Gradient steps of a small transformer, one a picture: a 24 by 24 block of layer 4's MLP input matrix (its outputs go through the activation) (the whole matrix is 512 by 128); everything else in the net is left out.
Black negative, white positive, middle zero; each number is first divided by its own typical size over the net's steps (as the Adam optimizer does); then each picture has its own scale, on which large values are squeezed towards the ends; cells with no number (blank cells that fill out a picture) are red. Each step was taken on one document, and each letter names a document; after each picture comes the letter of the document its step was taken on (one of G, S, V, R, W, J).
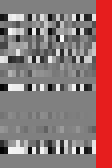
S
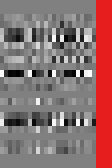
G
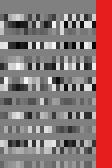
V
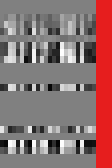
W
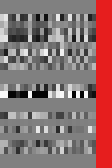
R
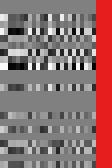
S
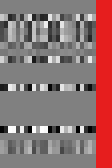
W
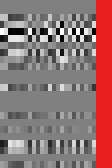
S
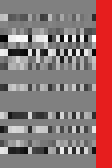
R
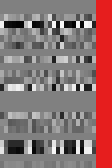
G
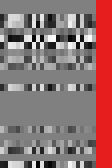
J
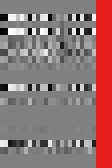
S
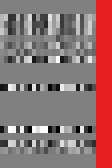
W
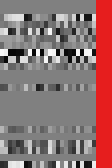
R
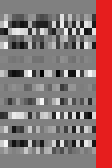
V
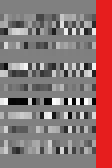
V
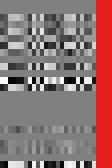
J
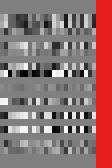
V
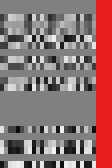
J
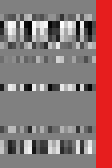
W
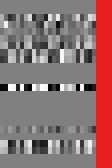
W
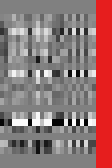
R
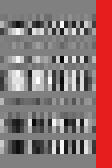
G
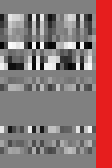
J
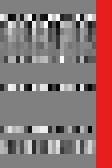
W
